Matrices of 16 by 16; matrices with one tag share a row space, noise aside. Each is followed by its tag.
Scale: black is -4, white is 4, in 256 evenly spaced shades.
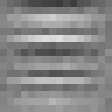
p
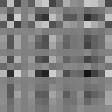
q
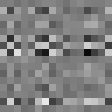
q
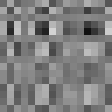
q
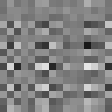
q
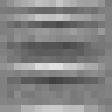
p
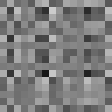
q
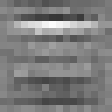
p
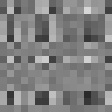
q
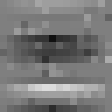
p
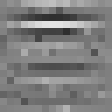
p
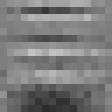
p
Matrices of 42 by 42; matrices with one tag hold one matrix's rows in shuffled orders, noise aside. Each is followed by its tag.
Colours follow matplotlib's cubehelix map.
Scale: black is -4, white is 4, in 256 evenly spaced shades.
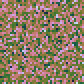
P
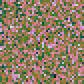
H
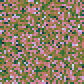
H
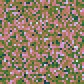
P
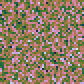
H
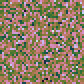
P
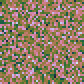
H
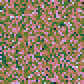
H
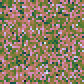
P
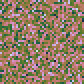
H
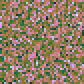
H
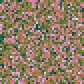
H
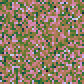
H
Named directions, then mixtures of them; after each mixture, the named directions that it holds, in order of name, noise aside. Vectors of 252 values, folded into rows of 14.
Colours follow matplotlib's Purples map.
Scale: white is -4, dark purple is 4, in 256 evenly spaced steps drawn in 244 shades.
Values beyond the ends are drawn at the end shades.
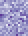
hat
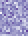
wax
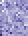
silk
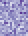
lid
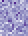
lid, silk, wax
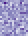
lid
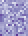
hat, silk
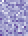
hat, lid, silk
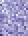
hat, silk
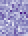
hat, lid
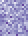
hat, silk, wax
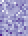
hat, silk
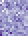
silk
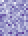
hat, silk, wax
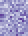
hat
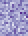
hat, lid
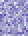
hat, silk, wax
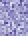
lid
